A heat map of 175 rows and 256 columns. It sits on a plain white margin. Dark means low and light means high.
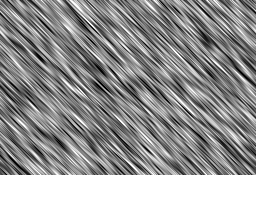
Average level on the scale: 50%. Grain: diagonal, down to the right. Mirror symmetry: none. Slope: none. Histogram: bell-shaped.
